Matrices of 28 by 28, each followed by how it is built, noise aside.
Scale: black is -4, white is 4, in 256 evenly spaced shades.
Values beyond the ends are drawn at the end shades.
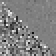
lower triangular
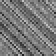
Toeplitz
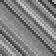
Toeplitz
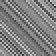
Toeplitz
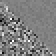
lower triangular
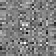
low rank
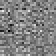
low rank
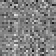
low rank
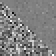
lower triangular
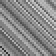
Toeplitz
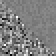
lower triangular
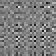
low rank
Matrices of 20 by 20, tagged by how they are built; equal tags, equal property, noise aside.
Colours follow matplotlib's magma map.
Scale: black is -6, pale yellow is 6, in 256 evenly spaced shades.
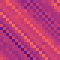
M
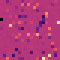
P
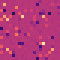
P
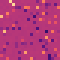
P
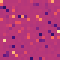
P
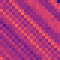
M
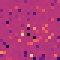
P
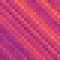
M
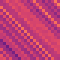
M
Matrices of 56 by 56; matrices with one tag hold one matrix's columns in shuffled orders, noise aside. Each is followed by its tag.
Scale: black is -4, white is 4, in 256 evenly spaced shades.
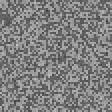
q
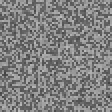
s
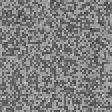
s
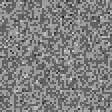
q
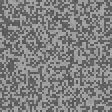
s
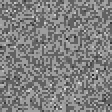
q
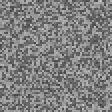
q
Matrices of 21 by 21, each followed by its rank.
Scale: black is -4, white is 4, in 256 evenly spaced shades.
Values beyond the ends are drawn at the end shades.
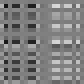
one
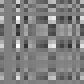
one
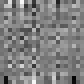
three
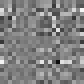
three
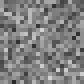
full rank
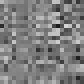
three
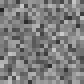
full rank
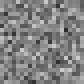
full rank
